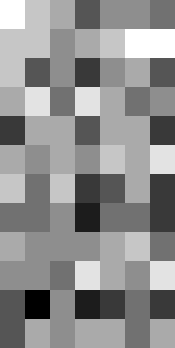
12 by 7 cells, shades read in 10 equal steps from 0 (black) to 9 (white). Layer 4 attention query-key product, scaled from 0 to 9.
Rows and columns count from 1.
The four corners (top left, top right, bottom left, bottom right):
9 4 3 6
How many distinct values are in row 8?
4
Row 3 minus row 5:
5 -3 -1 -1 -1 0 1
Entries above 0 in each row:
7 7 7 7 7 7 7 7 7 7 6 7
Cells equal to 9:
3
